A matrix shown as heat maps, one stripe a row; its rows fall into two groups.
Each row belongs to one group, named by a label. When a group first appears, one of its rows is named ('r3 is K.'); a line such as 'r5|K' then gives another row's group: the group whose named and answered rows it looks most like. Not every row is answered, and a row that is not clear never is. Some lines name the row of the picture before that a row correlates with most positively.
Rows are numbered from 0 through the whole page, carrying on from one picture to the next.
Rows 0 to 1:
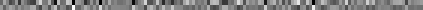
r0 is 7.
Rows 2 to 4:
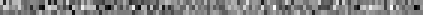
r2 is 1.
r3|1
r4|7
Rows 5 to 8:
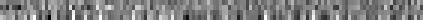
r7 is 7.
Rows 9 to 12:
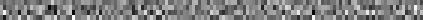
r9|1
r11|7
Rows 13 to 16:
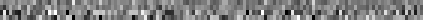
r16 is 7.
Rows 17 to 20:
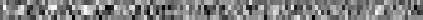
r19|1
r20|7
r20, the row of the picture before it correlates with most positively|16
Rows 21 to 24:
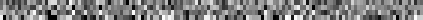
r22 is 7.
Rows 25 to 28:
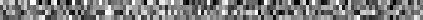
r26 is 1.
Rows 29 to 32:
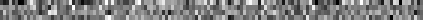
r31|1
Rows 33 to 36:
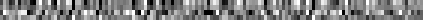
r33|7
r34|7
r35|1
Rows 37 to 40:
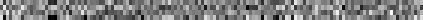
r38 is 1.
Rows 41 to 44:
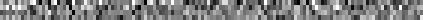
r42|1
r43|7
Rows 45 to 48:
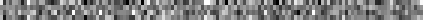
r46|1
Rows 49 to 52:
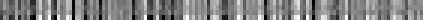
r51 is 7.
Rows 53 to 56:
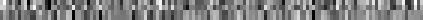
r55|7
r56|7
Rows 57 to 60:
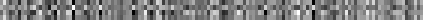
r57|7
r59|7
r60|7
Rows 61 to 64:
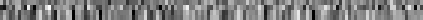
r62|7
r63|7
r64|7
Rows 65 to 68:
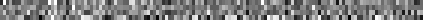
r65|1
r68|1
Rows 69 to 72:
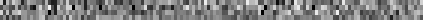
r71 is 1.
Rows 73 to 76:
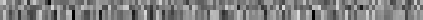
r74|1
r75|7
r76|7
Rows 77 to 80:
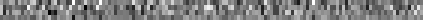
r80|7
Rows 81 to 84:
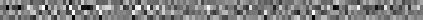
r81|1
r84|7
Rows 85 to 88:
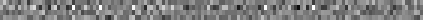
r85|7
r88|1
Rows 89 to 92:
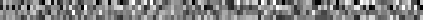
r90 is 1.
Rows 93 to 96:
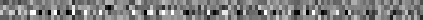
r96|1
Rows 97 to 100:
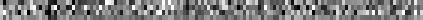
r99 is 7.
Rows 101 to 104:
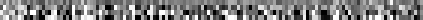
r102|1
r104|1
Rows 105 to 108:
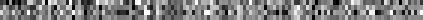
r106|7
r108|7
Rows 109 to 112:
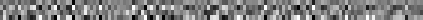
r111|1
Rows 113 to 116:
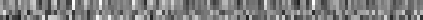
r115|7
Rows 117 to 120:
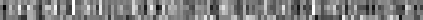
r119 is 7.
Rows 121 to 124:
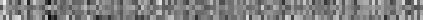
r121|7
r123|7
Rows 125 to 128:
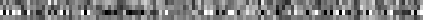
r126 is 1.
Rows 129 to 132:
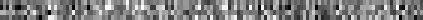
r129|1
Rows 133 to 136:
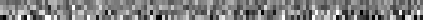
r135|1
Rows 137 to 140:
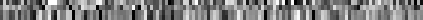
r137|1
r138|1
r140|7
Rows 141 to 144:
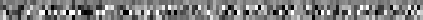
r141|7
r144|7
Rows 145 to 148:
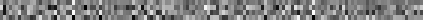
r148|7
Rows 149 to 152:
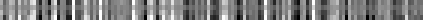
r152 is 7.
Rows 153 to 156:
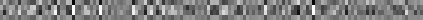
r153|7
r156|7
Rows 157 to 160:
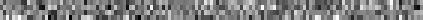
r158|1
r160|1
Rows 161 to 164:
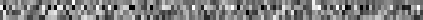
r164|1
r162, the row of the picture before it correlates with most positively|159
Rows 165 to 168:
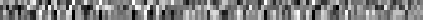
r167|7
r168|7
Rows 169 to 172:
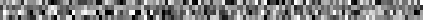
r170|1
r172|7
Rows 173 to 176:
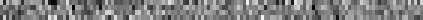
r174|7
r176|1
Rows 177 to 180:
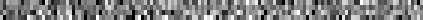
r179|7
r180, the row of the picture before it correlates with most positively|175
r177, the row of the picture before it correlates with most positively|173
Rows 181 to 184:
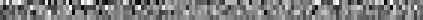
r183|7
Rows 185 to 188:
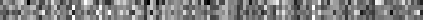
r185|1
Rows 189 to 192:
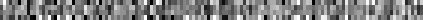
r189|7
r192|7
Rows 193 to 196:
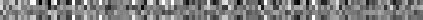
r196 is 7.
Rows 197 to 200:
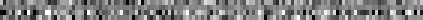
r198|7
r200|7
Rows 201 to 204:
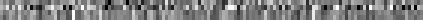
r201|1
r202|1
